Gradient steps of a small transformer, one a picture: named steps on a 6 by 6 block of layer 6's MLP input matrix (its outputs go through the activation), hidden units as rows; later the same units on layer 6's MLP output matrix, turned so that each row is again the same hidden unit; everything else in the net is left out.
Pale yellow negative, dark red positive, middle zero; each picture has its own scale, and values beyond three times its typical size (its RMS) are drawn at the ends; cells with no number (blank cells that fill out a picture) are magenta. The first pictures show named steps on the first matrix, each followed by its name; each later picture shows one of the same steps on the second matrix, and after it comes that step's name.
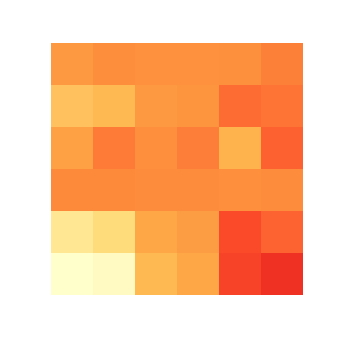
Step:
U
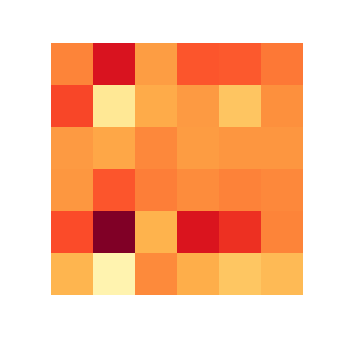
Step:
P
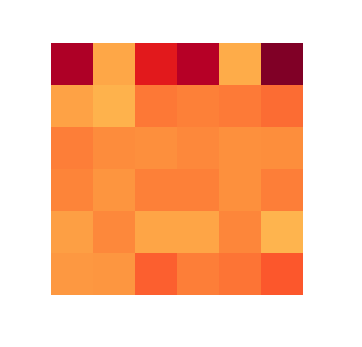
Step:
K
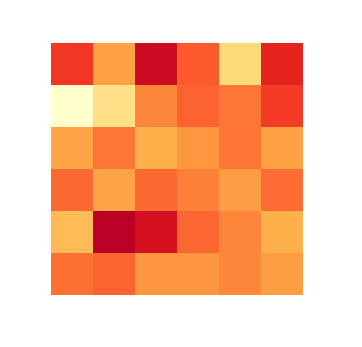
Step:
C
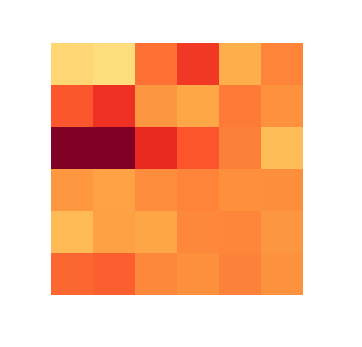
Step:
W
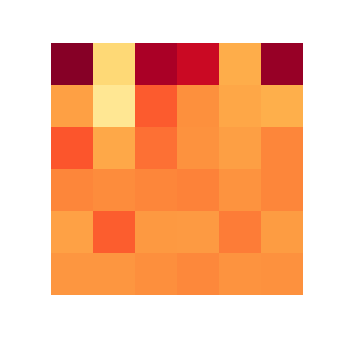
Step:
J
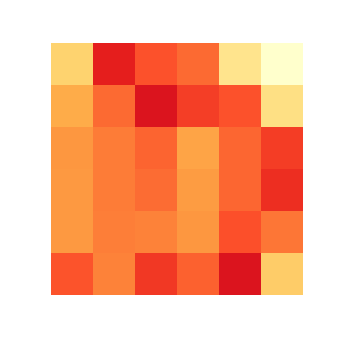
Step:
K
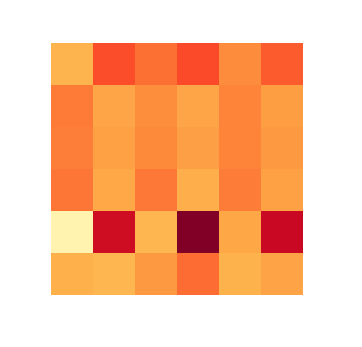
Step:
P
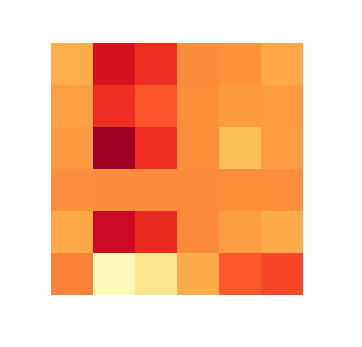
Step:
U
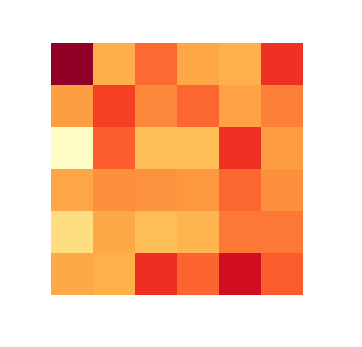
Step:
C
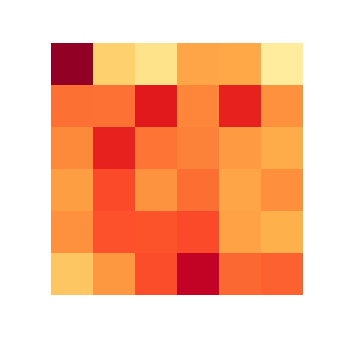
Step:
K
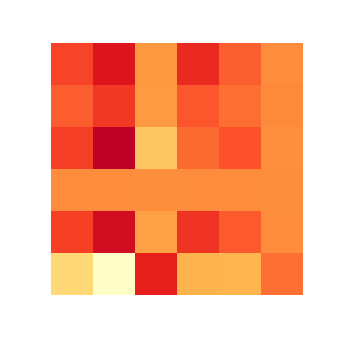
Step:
U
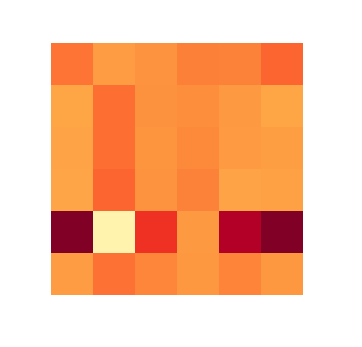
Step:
P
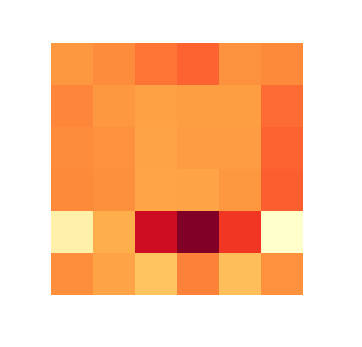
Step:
P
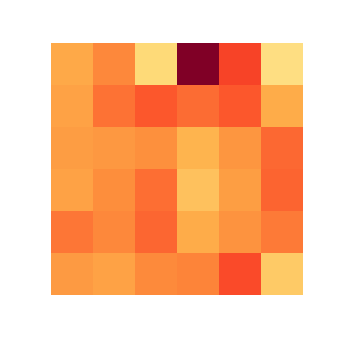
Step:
K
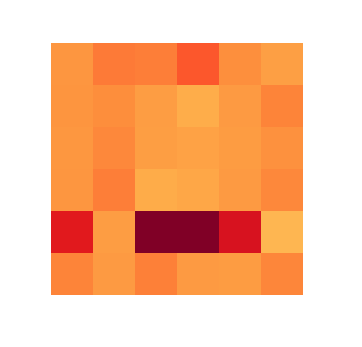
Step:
P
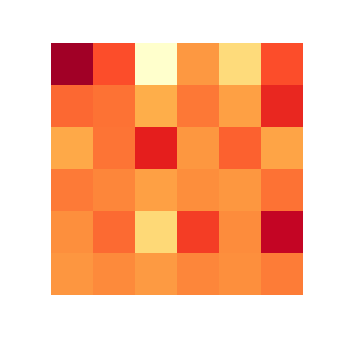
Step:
W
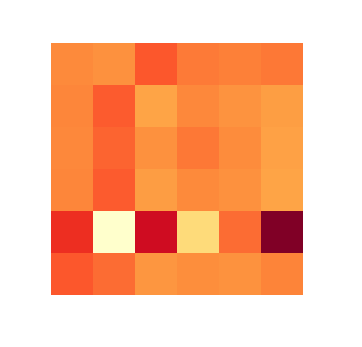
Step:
P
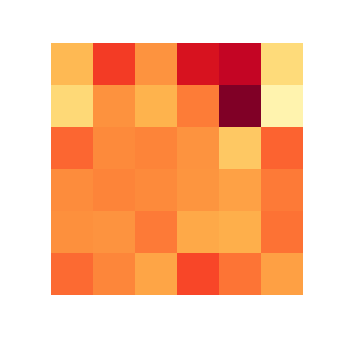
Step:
J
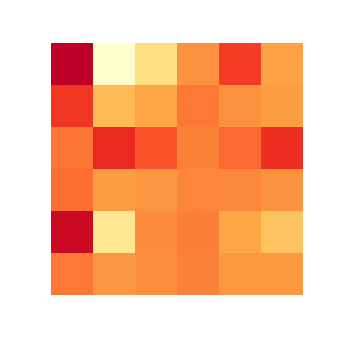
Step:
W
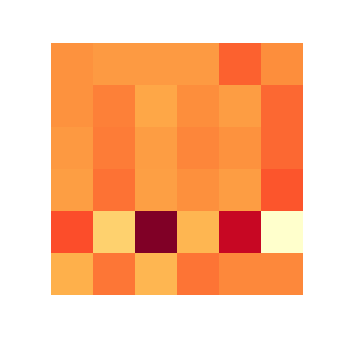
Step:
P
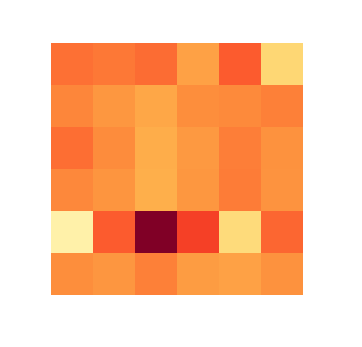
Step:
P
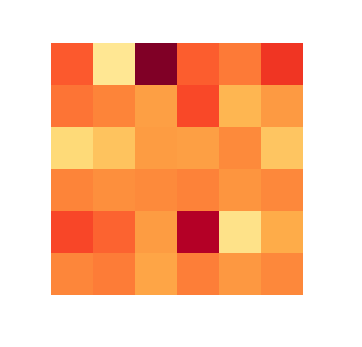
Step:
W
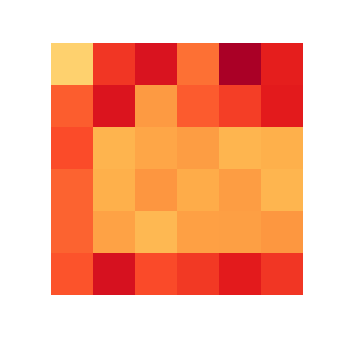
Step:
K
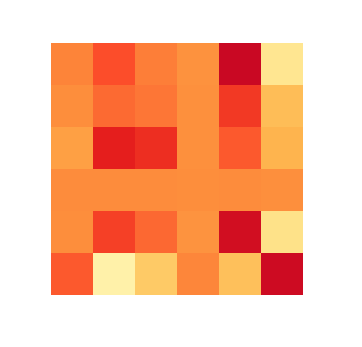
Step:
U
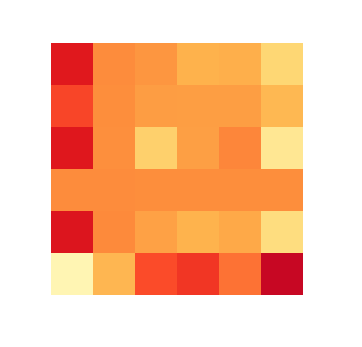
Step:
U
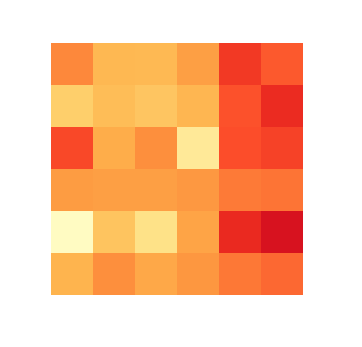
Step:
W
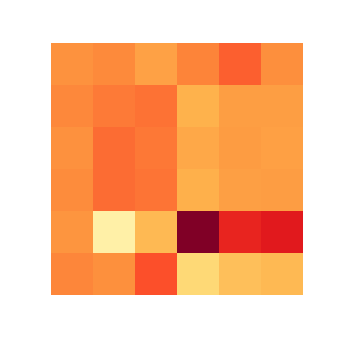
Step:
P
